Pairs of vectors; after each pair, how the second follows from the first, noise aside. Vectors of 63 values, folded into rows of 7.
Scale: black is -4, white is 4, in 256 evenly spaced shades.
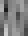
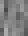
shrunk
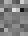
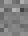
shrunk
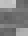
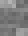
shrunk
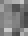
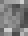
copied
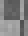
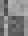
reversed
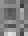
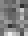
copied
